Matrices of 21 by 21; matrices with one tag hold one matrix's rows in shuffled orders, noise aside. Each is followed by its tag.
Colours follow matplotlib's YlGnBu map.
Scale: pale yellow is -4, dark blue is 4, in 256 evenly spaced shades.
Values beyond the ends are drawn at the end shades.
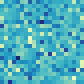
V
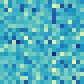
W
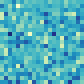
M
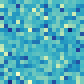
M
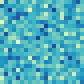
M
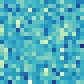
M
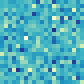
W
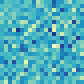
W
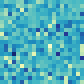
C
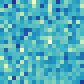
C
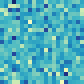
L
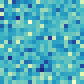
V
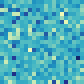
L
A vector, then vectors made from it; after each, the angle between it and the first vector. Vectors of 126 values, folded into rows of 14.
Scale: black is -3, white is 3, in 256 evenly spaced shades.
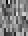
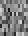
partly aligned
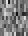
nearly opposite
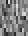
nearly parallel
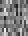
partly opposed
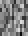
orthogonal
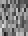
partly aligned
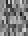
partly aligned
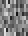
nearly opposite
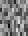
orthogonal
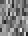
partly opposed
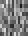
partly opposed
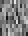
partly opposed
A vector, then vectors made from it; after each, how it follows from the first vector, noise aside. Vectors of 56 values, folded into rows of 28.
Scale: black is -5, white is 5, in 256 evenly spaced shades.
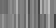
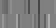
partly zeroed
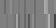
partly zeroed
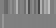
partly zeroed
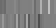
partly zeroed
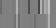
partly zeroed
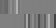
partly zeroed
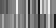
scaled up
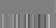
partly zeroed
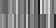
scaled up
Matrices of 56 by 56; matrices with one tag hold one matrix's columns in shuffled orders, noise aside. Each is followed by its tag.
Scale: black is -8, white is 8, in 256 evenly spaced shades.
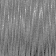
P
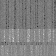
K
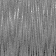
P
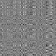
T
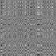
T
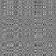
T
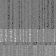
K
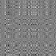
T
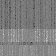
K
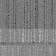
K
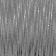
P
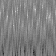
P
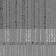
K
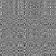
T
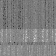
K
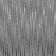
P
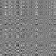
T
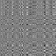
T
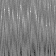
P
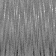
P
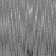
P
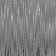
P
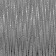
P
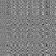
T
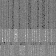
K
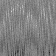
P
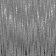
P
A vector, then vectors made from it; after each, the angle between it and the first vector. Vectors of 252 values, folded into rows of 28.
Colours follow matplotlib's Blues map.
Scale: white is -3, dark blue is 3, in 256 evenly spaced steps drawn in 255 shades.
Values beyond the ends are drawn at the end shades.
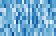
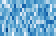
partly opposed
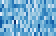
partly opposed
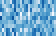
partly opposed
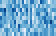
nearly opposite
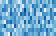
orthogonal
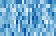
nearly parallel
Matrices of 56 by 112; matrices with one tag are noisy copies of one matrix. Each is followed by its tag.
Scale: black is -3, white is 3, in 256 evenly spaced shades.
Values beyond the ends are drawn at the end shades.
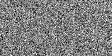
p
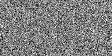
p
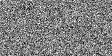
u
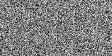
p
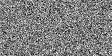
u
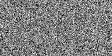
p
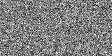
u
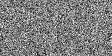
p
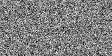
u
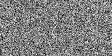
p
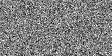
u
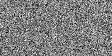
p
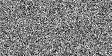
u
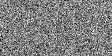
p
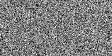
p
